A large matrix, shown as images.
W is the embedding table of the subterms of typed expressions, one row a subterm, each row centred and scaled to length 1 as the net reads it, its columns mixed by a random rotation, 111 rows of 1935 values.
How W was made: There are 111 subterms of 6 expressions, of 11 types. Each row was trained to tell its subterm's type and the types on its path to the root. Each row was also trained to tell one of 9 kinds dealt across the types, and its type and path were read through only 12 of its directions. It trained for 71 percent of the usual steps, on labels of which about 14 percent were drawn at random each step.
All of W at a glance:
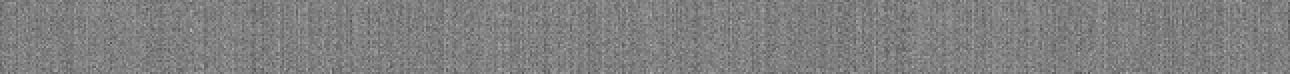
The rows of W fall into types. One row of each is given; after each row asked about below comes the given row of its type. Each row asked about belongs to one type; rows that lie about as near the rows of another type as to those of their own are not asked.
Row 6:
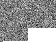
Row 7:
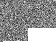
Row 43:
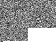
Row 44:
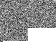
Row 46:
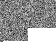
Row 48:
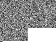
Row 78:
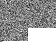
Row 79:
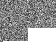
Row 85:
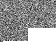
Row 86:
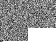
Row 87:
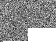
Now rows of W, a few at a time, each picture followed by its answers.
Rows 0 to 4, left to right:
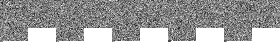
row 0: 87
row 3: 85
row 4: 78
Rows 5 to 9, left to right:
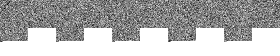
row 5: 48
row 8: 78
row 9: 79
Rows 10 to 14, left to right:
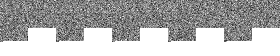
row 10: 7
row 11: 85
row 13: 85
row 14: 78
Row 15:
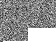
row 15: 85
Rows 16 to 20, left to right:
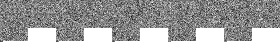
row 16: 85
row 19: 7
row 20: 87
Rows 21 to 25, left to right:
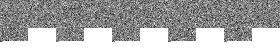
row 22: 87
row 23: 7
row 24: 48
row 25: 46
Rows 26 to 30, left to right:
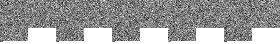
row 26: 78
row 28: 43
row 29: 6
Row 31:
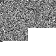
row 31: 44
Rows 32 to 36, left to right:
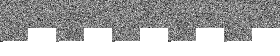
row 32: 48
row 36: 44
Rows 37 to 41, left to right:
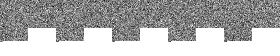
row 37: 48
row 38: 79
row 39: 6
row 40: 46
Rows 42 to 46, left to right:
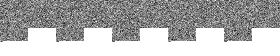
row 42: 43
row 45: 44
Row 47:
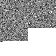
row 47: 48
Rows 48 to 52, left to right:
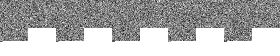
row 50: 7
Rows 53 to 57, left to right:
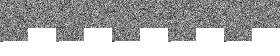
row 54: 6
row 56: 43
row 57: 48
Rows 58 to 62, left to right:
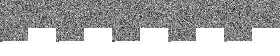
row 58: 78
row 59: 79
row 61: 7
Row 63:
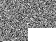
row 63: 48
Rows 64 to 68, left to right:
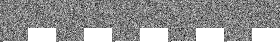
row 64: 46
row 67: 46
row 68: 87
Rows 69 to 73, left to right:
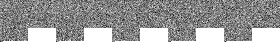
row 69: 85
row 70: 85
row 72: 46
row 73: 48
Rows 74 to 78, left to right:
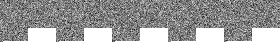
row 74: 46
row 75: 86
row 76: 86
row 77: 6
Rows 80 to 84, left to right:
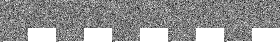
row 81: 78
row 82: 85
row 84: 44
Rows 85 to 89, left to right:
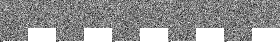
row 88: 6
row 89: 78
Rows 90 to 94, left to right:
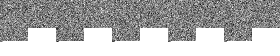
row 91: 48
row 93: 78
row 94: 43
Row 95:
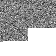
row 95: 44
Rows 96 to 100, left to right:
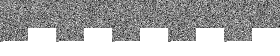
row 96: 85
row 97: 44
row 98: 7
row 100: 44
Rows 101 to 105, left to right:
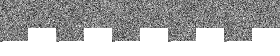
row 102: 46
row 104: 78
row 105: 43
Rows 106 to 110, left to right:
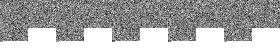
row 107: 7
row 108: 86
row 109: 86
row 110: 7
